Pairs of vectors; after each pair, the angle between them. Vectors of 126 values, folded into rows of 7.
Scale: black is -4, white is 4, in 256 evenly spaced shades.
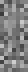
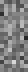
nearly parallel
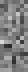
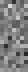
partly aligned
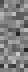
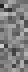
partly aligned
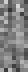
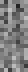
nearly opposite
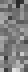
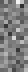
partly opposed
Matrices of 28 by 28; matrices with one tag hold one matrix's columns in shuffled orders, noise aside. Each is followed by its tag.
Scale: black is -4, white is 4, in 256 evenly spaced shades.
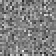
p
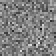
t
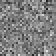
p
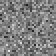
t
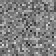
t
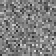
t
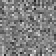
p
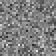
t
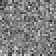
p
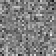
p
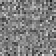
p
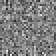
p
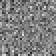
p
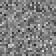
t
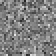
p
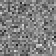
t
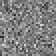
t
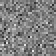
t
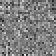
p
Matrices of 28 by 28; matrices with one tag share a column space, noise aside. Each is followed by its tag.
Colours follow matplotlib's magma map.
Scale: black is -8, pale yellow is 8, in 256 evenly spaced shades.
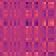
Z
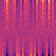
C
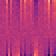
C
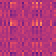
Z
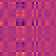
Z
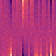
C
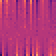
C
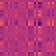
Z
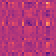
Z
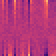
C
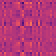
Z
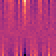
C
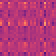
Z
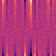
C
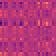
Z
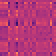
Z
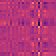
Z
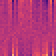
C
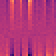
C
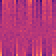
C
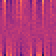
C
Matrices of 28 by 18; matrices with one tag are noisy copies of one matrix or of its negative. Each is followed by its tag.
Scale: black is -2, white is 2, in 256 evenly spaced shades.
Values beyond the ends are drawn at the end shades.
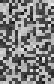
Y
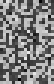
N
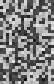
N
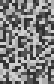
N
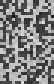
N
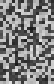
N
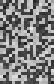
N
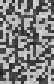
N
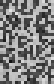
N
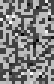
N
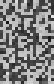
N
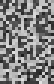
N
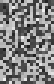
Y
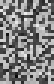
N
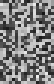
Y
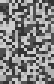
Y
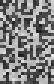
N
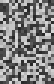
Y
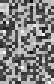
Y
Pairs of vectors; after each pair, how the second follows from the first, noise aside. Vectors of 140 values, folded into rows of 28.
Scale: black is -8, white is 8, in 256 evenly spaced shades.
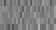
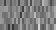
scaled up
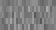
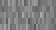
wrapped around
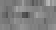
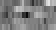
scaled up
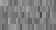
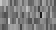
scaled up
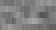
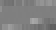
partly zeroed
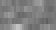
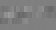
partly zeroed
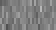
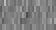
wrapped around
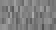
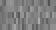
wrapped around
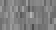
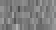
wrapped around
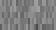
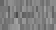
wrapped around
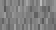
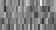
scaled up
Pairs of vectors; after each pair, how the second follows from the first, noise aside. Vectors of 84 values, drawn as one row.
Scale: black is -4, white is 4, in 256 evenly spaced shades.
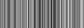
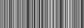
sign-scrambled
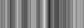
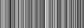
shuffled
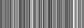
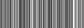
copied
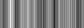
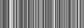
sign-scrambled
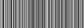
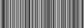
shuffled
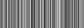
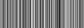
negated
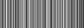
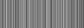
shrunk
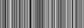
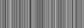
shrunk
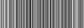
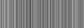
shrunk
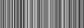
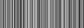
copied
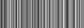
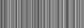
shrunk
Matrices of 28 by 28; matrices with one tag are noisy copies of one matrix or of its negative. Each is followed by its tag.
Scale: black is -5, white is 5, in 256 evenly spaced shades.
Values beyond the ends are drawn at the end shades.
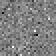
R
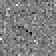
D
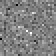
D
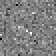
D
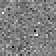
R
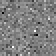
R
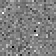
R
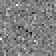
D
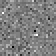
R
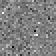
R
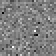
R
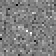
D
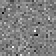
R
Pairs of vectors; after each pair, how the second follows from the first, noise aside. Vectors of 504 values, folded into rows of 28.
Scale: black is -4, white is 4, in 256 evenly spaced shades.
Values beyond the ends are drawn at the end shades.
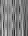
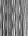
negated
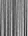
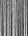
negated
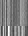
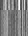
reversed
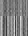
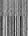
negated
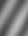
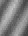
reversed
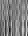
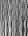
negated
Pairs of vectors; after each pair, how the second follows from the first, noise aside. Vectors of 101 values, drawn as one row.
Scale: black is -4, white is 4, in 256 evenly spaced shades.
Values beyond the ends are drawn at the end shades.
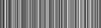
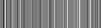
partly zeroed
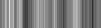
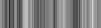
negated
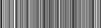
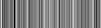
negated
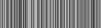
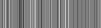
partly zeroed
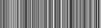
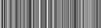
reversed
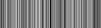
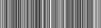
negated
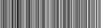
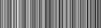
negated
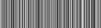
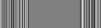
partly zeroed
